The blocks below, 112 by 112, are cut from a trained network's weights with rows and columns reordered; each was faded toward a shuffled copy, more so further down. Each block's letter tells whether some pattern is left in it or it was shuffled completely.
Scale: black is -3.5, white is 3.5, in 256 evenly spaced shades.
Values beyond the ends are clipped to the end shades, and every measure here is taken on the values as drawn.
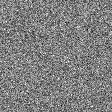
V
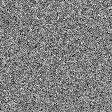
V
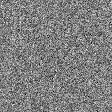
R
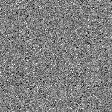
R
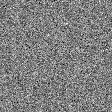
V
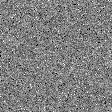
V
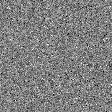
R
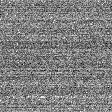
R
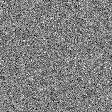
V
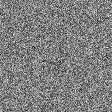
R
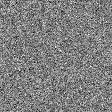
V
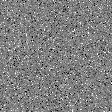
V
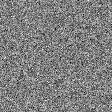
R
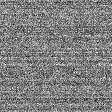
R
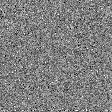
R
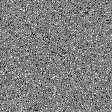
V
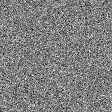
V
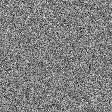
V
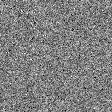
R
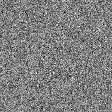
R
